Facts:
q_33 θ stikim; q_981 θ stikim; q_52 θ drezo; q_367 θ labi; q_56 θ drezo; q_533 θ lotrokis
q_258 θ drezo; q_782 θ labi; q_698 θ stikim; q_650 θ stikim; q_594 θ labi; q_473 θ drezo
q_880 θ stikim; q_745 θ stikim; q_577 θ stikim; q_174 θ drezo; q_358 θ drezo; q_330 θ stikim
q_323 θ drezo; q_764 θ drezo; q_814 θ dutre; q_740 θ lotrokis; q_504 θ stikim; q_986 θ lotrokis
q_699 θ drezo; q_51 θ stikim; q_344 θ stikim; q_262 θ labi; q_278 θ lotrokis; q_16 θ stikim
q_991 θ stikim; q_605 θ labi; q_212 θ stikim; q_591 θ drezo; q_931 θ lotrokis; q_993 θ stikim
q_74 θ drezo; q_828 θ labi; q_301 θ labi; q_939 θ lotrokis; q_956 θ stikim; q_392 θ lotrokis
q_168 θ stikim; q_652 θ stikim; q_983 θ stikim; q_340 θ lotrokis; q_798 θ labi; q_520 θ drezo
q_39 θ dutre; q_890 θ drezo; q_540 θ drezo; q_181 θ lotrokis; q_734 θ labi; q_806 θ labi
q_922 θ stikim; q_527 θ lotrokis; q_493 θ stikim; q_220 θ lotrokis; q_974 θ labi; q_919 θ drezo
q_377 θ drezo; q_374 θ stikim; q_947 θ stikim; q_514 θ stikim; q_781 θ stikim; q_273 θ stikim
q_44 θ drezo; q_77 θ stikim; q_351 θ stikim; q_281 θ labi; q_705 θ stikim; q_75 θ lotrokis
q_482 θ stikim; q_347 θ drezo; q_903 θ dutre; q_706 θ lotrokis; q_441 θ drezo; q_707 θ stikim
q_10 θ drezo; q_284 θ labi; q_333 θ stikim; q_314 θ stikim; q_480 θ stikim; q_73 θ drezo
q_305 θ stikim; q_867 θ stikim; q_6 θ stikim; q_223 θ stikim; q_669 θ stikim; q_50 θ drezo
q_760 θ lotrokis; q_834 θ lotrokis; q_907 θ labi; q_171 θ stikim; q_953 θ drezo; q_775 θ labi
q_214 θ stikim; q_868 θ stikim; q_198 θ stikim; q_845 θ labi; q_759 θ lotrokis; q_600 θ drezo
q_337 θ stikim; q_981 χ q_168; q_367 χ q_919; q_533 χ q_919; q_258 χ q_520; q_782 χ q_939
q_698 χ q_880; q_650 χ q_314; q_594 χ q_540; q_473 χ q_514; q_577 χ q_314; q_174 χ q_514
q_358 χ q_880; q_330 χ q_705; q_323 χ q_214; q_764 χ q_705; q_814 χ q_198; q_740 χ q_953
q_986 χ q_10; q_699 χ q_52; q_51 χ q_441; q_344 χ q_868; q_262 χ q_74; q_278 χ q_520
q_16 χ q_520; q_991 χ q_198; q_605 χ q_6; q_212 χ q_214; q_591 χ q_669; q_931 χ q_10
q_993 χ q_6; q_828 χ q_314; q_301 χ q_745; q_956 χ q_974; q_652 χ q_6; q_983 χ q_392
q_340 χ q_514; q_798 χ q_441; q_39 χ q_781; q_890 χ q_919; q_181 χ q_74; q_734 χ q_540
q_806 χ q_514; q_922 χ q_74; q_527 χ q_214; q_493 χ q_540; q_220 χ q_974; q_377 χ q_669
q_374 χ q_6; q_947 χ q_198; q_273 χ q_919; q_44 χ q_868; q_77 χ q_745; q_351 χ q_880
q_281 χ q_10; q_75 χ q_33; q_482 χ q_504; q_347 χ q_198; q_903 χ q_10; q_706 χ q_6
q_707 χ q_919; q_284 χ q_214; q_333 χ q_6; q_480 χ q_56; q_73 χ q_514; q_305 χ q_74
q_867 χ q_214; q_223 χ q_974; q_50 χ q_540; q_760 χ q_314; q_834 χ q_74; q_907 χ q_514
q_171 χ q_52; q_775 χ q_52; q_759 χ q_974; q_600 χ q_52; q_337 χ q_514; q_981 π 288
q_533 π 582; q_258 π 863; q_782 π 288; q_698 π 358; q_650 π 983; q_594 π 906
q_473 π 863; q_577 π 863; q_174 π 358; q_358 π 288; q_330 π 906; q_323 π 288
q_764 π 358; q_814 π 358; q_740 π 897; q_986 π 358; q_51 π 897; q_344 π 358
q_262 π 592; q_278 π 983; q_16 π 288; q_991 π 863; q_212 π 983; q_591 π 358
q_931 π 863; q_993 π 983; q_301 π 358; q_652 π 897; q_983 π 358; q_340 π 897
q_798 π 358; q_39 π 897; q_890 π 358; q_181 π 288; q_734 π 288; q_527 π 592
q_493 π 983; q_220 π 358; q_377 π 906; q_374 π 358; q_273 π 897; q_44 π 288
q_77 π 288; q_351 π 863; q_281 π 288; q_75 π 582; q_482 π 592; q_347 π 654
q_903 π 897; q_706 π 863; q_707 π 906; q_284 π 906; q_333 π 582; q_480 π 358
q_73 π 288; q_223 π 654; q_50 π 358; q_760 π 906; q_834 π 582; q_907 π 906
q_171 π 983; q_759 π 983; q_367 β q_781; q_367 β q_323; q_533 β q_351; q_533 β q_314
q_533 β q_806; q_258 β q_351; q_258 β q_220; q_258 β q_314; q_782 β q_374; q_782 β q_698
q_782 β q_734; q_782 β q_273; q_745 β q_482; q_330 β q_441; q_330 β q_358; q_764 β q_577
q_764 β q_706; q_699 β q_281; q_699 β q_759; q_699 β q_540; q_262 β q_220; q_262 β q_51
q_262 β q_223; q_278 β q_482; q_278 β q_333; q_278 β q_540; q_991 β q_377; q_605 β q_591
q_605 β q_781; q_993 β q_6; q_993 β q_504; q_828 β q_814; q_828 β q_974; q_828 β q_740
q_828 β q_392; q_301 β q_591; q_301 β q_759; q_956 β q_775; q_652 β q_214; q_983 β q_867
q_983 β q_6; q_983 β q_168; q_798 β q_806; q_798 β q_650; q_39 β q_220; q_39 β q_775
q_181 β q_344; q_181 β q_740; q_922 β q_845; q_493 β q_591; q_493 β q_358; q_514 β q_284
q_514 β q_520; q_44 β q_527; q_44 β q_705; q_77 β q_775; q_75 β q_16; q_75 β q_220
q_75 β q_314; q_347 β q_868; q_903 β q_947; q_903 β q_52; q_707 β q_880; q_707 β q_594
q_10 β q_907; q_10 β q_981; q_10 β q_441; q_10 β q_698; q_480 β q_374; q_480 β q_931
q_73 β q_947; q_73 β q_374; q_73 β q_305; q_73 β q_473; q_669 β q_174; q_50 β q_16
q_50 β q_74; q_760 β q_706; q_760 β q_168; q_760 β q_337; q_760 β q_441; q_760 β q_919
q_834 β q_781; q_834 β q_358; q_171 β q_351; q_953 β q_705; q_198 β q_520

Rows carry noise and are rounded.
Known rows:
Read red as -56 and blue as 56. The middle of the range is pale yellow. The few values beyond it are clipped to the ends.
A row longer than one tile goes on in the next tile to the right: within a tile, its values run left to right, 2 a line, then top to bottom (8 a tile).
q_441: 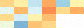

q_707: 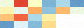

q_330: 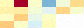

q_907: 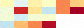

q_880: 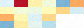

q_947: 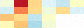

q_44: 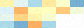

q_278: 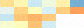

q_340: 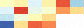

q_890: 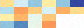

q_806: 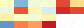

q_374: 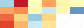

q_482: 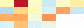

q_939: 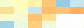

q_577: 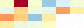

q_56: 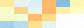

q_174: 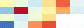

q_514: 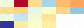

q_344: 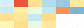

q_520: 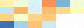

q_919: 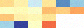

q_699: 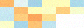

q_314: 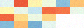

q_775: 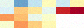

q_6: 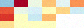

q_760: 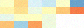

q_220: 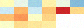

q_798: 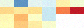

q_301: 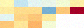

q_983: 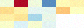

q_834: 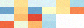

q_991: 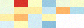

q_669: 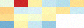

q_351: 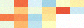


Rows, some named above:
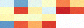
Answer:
q_806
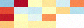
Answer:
q_6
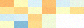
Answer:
q_10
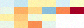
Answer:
q_594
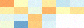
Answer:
q_10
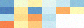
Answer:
q_181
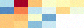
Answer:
q_305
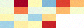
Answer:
q_337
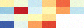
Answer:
q_174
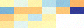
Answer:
q_814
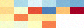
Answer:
q_367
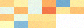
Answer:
q_441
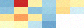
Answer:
q_922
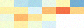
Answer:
q_75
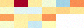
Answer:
q_781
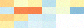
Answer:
q_903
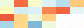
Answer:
q_314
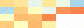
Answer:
q_759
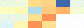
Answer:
q_392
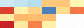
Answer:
q_605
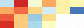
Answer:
q_374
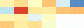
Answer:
q_931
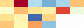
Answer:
q_867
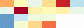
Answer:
q_73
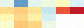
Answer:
q_798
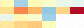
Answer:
q_782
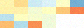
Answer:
q_760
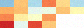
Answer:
q_706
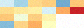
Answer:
q_845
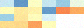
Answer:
q_828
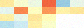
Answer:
q_52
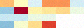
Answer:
q_473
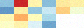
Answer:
q_922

